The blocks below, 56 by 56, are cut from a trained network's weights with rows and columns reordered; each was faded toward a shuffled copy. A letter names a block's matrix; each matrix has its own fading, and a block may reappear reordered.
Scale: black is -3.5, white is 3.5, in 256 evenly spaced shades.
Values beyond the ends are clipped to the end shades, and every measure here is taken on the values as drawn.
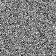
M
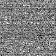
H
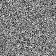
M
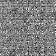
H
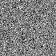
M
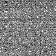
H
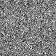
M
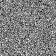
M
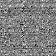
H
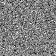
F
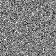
F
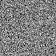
M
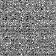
H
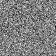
M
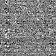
H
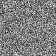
M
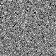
F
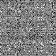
H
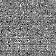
H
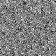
F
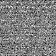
H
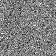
M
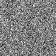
M
